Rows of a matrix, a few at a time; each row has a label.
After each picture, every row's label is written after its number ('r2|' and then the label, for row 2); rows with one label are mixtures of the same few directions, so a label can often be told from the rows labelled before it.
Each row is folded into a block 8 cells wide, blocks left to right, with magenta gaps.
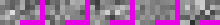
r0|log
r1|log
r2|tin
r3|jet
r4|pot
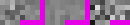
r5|log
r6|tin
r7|jet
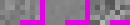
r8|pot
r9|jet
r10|pot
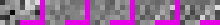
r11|log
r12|log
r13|pot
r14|jet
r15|jet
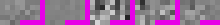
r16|pot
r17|pot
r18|pot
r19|tin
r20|log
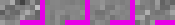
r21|jet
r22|tin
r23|log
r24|log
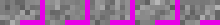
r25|pot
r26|log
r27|pot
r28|jet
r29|jet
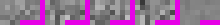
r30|pot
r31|tin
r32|pot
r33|tin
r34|tin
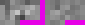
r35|tin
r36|log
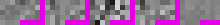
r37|jet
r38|tin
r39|pot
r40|tin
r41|pot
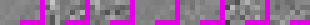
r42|jet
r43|tin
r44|tin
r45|jet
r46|log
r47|jet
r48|pot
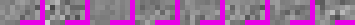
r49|jet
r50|jet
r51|pot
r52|pot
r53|tin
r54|jet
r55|tin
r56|tin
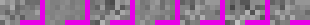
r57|log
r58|pot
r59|pot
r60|pot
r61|log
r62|pot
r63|log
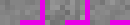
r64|tin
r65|pot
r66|jet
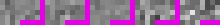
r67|tin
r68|tin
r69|tin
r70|tin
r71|log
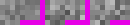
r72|log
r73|pot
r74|pot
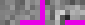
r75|pot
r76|tin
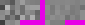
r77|jet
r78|jet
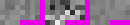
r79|pot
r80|pot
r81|log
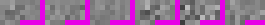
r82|log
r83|jet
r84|pot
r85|log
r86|jet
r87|tin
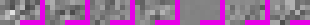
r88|log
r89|tin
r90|pot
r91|tin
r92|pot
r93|jet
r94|pot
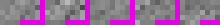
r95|jet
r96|jet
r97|log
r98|jet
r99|pot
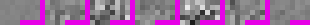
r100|jet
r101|tin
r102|pot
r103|pot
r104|pot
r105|tin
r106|log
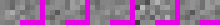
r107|log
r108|log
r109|tin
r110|jet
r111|log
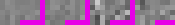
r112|tin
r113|pot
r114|tin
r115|tin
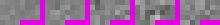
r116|log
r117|log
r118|tin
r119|tin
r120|pot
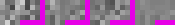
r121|pot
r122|tin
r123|pot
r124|tin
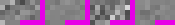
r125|jet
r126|jet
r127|jet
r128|log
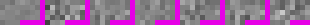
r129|jet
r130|jet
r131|tin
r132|pot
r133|log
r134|tin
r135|log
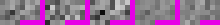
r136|log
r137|jet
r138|log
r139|log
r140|pot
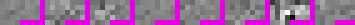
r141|log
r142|pot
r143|log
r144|log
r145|jet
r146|pot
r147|tin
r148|tin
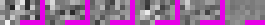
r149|pot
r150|tin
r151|pot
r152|log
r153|tin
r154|pot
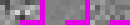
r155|tin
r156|jet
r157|jet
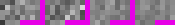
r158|jet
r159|jet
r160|pot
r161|pot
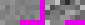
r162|jet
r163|jet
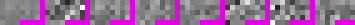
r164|pot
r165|jet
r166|pot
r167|pot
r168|tin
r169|jet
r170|jet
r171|tin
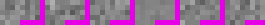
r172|pot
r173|tin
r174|log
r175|tin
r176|jet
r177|pot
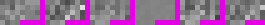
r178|log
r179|jet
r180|pot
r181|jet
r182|pot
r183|jet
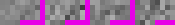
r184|jet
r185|jet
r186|tin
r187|pot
